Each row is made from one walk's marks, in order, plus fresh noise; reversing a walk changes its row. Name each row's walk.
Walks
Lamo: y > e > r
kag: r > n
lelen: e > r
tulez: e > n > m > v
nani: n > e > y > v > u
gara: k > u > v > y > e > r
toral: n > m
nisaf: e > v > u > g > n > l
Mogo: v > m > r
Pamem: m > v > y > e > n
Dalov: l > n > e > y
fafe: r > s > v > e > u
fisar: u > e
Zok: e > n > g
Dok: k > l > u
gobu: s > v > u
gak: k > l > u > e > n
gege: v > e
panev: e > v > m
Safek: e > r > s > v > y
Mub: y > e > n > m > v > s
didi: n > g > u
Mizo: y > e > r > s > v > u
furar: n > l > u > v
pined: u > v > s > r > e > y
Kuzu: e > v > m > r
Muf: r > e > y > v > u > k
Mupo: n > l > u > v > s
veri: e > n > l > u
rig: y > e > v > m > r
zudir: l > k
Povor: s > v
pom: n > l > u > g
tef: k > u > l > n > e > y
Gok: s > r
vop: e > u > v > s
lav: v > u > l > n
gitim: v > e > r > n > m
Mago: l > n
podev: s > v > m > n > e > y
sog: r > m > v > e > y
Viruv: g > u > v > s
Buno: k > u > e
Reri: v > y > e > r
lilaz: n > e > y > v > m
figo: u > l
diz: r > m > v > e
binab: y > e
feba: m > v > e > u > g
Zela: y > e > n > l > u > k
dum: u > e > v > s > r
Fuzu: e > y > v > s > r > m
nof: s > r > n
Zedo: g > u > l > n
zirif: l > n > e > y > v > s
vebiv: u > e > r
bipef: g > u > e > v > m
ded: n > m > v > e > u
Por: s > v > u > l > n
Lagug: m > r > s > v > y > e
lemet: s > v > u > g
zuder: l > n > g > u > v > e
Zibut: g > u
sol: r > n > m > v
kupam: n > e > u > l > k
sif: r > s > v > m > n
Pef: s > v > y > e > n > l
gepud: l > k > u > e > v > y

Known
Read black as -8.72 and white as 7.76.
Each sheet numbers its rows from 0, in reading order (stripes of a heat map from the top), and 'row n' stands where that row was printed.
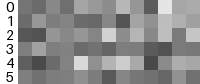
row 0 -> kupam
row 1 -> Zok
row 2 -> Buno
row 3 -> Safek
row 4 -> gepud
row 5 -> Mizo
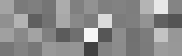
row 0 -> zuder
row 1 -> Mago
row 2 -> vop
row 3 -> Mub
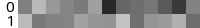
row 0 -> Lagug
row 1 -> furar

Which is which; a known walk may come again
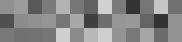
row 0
zirif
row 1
sog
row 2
Dok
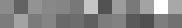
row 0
nisaf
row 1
Safek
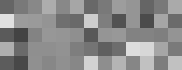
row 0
Pamem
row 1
gobu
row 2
Muf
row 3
didi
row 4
Buno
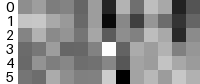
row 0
kag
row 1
sif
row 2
toral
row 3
fisar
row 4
Zok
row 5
bipef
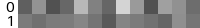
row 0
Dalov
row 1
Mizo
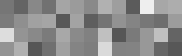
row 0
kupam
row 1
gitim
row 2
Mupo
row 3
Mago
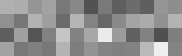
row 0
podev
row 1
ded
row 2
zudir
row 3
zuder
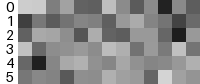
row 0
Povor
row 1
Lamo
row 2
diz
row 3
lav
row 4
gara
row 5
veri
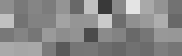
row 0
Zibut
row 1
furar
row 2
Mub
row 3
fafe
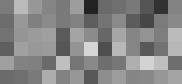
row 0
Lagug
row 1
Fuzu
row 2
tulez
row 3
panev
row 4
Zedo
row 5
lilaz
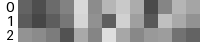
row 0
gepud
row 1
Zela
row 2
figo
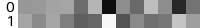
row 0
sol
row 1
vop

